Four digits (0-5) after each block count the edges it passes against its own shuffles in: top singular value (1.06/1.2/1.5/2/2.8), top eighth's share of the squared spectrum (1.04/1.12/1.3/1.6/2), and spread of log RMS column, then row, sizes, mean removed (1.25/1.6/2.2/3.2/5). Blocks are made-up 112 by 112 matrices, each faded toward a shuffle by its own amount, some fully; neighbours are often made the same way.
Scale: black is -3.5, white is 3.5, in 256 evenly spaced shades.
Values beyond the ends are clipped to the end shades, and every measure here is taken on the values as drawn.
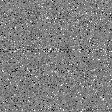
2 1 0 2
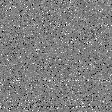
1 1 0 1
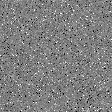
0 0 0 0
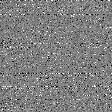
2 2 0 3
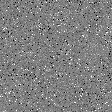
0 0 0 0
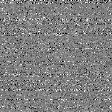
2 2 0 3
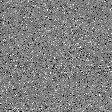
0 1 0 1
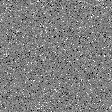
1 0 0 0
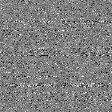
2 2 0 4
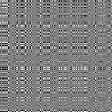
5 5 5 5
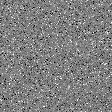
0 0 0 0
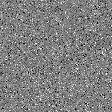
3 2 0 0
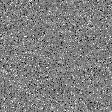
3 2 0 0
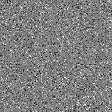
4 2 1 1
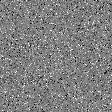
0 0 0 0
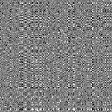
5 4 4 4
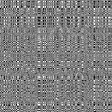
5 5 4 4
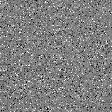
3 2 0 1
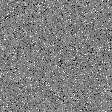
0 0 0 0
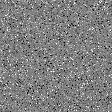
0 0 0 0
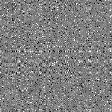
4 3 2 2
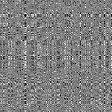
5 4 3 3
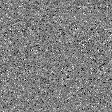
1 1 0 1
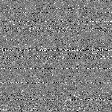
2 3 0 4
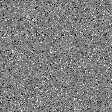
0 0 0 1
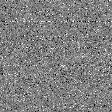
1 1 0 2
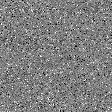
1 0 0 1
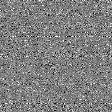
2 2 0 3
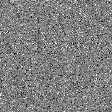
1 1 0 2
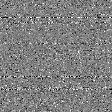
2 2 0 3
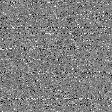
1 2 0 3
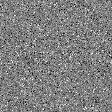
0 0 0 2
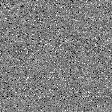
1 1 0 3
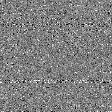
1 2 0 3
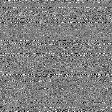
2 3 0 4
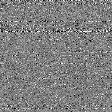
2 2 0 3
